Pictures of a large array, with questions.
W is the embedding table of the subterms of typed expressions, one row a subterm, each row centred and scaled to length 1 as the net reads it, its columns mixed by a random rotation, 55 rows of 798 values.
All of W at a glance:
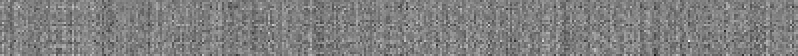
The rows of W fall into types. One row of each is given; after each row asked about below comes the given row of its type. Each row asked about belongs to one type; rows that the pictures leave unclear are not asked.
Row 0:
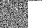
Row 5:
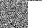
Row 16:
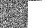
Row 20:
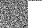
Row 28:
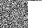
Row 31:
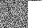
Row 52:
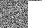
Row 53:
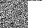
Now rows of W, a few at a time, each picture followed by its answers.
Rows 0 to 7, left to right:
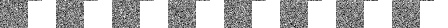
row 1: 28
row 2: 52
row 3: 5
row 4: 31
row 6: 5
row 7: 5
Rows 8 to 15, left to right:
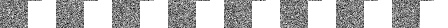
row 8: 52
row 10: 0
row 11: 28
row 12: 31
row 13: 20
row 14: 52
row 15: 16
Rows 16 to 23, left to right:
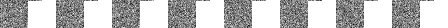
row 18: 16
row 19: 0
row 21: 20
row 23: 0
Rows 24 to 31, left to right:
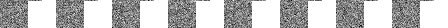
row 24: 52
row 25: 52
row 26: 31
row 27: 28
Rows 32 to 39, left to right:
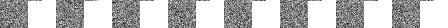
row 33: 16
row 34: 53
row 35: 5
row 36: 5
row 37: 53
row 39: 31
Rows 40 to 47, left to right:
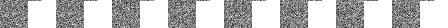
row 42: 0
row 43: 52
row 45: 0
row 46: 28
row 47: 0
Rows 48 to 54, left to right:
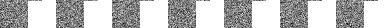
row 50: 53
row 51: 20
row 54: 5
